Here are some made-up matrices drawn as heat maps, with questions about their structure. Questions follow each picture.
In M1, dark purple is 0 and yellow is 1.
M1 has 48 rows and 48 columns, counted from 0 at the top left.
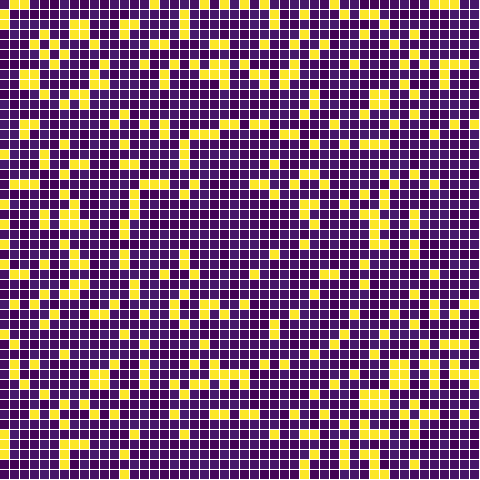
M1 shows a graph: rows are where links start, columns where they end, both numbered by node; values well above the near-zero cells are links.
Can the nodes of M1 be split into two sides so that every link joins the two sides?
yes
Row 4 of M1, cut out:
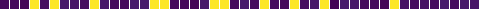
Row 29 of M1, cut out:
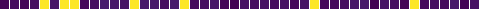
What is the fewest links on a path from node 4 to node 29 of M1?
1
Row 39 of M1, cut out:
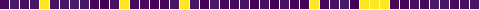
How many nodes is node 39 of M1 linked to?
7
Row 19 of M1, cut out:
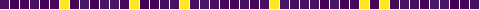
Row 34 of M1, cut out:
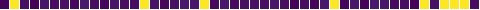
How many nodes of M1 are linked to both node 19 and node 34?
0
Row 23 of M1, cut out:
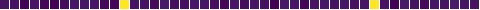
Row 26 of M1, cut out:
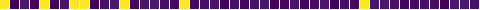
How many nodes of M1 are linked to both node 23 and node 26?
1
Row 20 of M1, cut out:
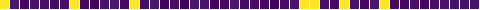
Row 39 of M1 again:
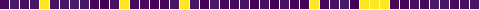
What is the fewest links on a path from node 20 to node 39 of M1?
2
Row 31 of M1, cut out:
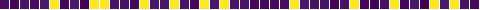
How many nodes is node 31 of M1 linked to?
12
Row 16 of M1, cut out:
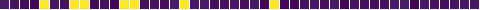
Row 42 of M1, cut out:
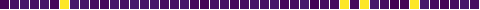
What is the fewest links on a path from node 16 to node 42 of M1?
4
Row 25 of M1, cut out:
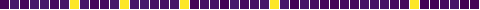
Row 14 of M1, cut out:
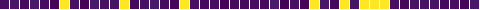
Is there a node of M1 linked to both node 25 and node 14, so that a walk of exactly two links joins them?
yes
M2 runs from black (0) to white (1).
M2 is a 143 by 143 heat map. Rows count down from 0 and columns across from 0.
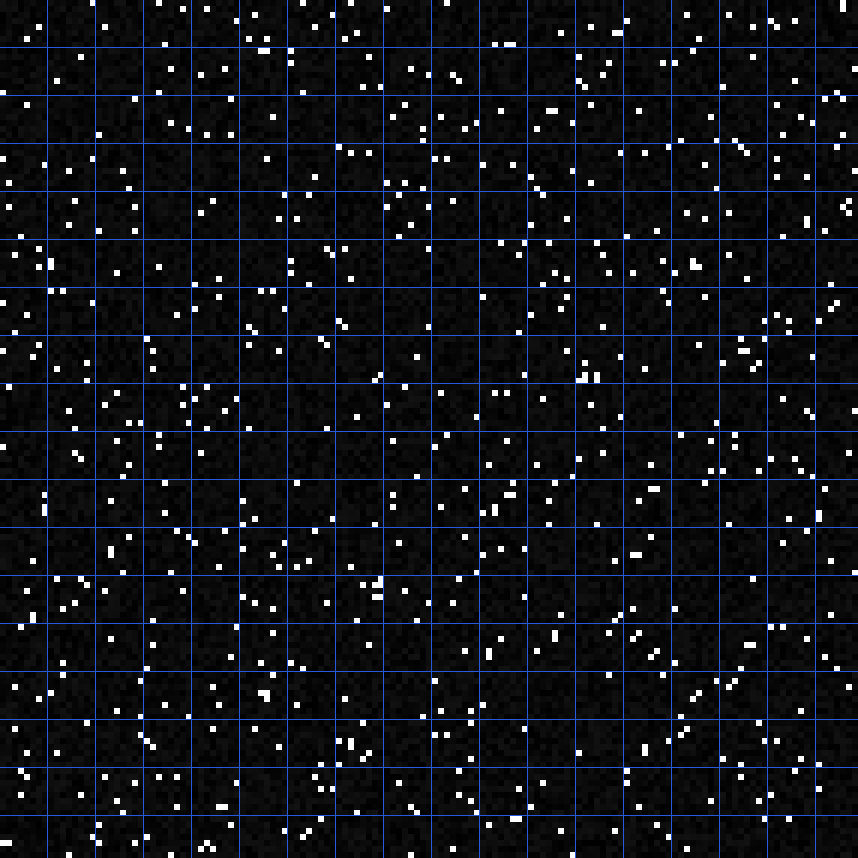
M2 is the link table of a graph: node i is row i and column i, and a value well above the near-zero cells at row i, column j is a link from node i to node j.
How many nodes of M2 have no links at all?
0
